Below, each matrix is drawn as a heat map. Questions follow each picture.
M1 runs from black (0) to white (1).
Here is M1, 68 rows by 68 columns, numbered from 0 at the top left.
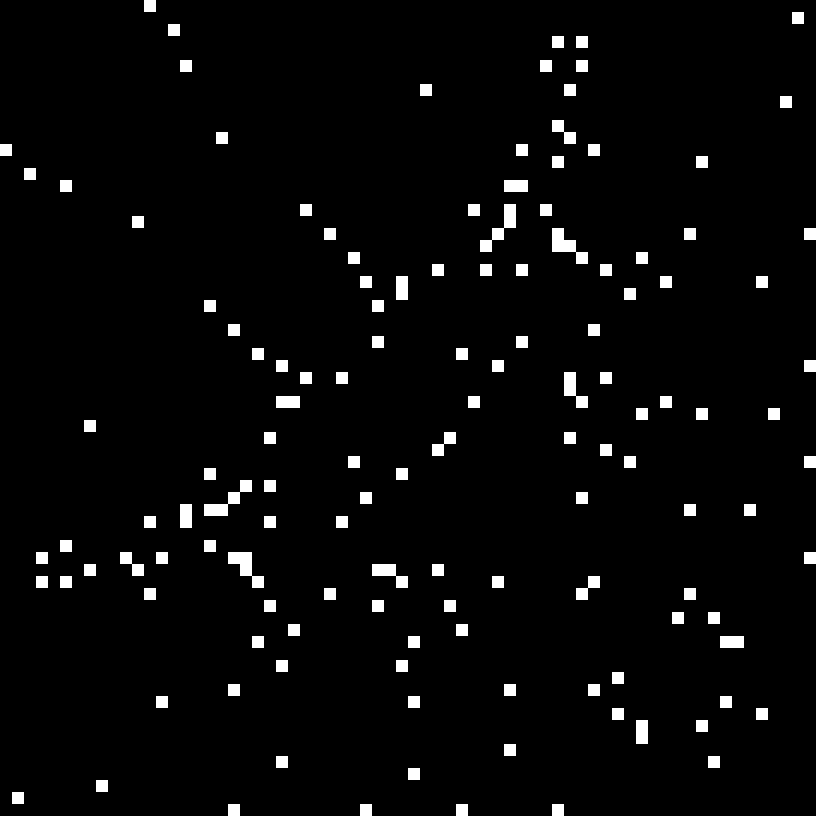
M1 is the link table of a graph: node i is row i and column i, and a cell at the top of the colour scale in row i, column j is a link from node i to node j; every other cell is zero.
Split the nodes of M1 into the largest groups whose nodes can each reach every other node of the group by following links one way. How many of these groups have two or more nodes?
4
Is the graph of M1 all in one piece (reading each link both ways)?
no
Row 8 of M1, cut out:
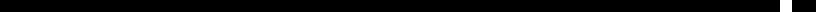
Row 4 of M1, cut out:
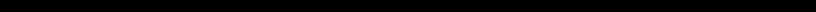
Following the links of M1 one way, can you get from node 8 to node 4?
no
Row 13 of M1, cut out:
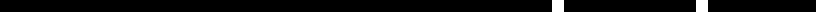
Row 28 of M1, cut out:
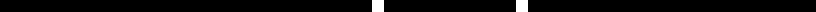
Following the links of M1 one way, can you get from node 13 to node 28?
yes
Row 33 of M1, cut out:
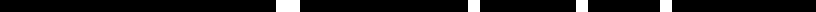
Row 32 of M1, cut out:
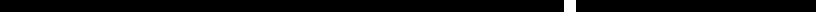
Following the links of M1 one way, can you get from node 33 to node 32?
yes
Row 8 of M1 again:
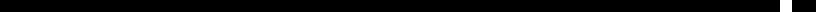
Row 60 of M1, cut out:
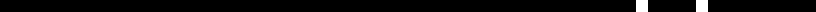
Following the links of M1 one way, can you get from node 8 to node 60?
no
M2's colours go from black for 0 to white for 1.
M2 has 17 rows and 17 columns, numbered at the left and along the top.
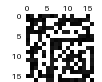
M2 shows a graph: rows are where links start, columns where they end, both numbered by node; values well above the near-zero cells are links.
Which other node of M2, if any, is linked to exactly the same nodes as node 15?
node 3
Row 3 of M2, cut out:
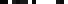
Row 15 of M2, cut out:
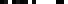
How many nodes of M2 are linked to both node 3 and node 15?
8
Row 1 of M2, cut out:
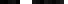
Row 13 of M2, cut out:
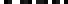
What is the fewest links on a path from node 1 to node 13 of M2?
3
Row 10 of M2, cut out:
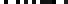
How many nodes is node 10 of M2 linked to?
8
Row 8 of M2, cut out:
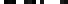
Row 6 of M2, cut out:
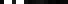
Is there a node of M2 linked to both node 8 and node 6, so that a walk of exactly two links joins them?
yes
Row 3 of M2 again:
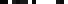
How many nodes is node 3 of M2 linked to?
8
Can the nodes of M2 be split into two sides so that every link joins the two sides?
no
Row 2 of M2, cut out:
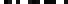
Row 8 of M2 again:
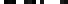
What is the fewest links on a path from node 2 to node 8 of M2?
2
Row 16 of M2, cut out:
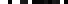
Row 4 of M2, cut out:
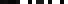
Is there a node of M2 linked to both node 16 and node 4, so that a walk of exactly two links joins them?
no
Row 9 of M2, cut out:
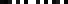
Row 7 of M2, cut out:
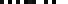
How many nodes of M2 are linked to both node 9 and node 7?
5
